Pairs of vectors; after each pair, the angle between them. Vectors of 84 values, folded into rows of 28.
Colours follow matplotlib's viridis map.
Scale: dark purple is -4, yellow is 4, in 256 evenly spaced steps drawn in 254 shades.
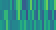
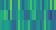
partly aligned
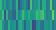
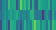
partly opposed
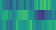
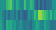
nearly opposite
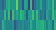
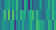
nearly parallel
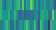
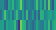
orthogonal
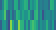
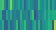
partly opposed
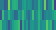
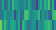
partly aligned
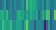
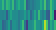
nearly opposite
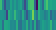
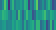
partly opposed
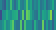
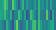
partly opposed
